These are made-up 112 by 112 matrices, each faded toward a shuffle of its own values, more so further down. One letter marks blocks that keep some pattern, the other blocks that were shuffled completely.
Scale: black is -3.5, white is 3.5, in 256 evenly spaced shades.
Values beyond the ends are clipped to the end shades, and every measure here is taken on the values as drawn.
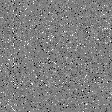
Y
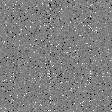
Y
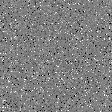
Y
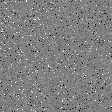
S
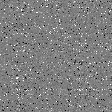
Y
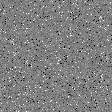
S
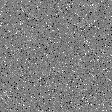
S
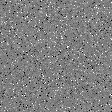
S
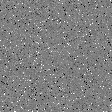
S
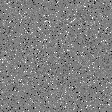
S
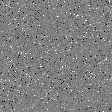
S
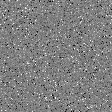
S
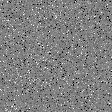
S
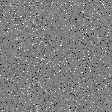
Y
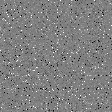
Y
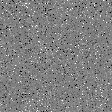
Y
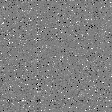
Y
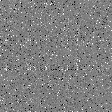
Y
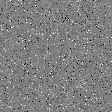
S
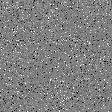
Y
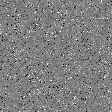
S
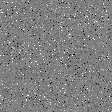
S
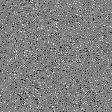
Y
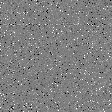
Y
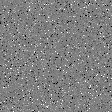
S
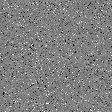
S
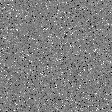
S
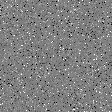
S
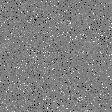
Y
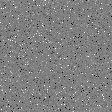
S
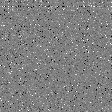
Y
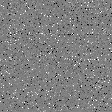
Y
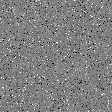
S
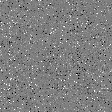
Y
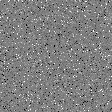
S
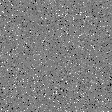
S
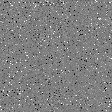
Y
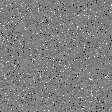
S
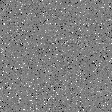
Y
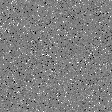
S
